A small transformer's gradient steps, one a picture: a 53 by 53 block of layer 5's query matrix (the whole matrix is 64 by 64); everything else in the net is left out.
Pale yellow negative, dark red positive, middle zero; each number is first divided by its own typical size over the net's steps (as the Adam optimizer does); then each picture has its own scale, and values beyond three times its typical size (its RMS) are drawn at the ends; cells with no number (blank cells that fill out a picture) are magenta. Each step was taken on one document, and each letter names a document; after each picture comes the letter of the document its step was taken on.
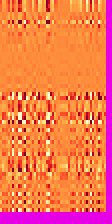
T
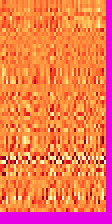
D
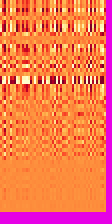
D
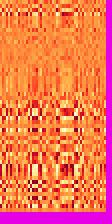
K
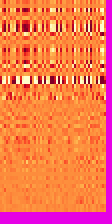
D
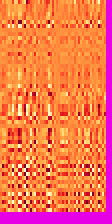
T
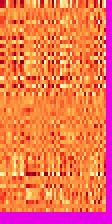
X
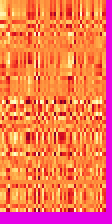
X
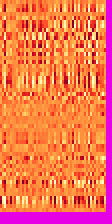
D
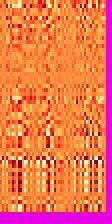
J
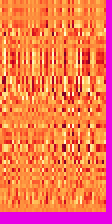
D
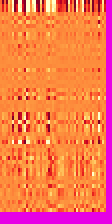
T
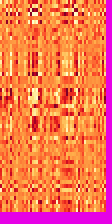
K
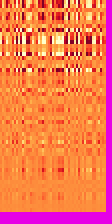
J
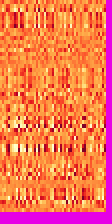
X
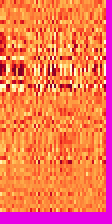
X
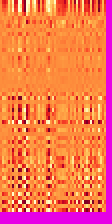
T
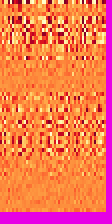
J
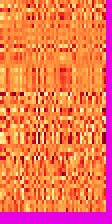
X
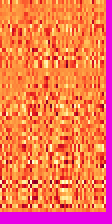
K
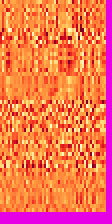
K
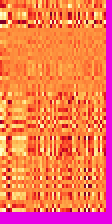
X
